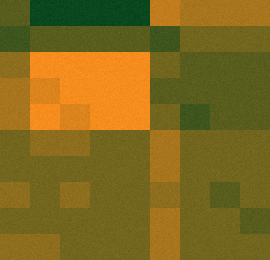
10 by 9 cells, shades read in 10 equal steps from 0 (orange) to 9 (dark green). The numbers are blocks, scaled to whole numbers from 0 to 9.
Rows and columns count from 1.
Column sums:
46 39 39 40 40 41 52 52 52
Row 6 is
5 4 4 5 5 3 5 5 5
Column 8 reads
3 5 6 6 6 5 5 6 5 5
